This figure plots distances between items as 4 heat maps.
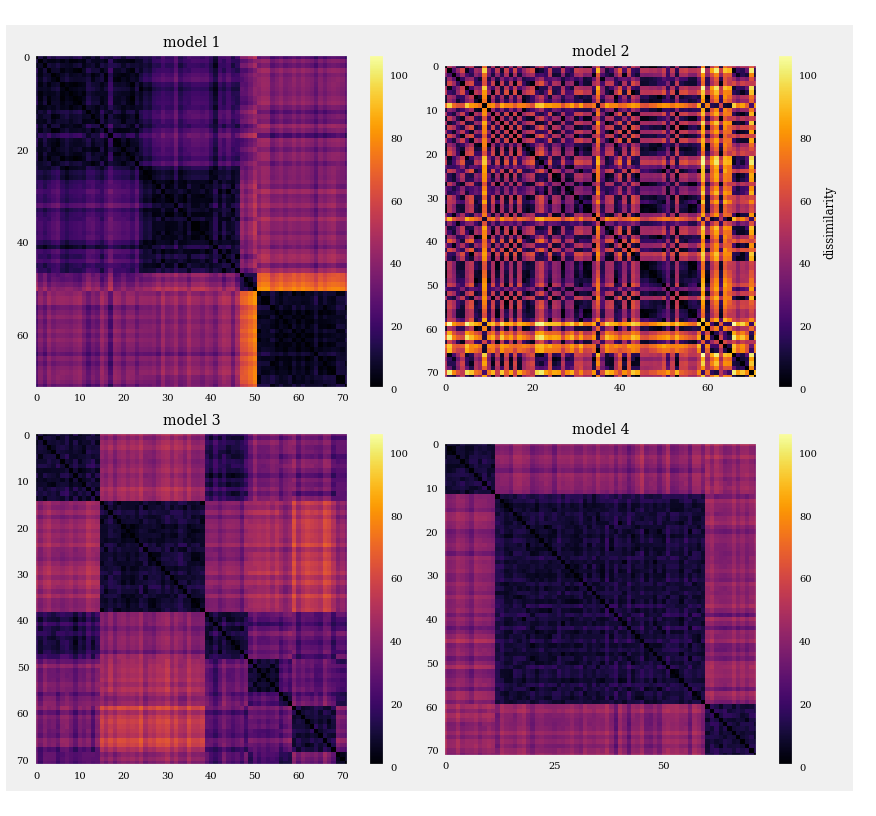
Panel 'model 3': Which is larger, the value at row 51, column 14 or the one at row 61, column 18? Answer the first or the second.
the second
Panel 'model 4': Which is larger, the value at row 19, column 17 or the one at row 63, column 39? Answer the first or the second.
the second
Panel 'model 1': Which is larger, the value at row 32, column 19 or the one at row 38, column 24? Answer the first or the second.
the first
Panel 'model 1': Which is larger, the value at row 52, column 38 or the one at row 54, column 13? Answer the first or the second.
the first
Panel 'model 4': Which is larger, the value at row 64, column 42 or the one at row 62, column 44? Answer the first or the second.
the second
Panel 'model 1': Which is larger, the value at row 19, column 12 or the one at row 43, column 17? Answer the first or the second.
the second
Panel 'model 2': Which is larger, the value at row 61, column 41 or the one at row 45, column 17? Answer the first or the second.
the first
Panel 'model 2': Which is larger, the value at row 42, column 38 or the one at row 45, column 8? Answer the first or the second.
the first
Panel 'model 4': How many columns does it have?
72
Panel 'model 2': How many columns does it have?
72
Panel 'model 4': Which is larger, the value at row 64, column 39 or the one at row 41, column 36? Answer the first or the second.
the first
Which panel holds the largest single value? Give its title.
model 2
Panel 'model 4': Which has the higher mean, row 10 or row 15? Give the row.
10
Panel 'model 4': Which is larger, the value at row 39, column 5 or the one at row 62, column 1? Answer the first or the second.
the second
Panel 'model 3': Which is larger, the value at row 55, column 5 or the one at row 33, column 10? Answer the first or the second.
the second
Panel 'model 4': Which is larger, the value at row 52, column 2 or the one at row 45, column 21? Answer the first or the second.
the first
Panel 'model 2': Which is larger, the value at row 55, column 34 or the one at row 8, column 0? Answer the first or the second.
the first
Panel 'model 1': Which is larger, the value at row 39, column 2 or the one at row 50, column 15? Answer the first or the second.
the second
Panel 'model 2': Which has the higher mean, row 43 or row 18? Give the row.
43
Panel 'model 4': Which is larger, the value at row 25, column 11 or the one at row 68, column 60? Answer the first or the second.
the first
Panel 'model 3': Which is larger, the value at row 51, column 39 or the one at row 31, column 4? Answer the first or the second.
the second
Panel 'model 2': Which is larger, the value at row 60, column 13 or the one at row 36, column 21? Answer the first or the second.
the first
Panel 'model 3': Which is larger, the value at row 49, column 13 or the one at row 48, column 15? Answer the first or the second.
the second
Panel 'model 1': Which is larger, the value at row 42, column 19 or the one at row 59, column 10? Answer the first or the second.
the second
